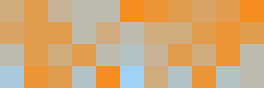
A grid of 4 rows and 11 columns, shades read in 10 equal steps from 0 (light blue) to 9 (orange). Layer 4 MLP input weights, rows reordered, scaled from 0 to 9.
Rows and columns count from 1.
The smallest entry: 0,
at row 4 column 6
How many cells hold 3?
8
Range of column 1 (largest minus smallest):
5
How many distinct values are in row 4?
8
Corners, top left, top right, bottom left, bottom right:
5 9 1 3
